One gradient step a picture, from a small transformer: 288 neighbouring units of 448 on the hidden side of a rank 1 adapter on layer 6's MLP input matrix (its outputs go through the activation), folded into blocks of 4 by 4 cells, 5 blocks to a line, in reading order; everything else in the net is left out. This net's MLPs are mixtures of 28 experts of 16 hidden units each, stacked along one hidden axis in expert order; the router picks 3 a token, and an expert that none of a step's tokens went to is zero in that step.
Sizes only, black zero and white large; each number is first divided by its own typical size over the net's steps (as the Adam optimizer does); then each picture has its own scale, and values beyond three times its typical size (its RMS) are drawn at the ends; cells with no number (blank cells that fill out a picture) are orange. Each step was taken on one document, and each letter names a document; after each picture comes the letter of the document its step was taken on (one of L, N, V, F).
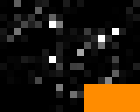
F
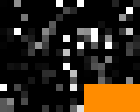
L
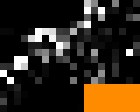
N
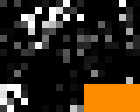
L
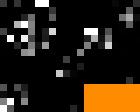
L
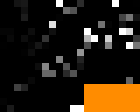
L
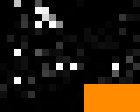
F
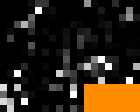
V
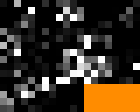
V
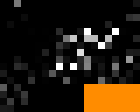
F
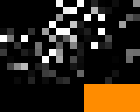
N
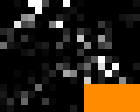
V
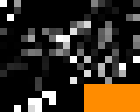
N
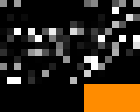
N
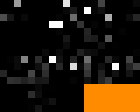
F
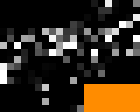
N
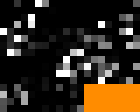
V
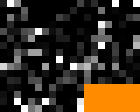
N
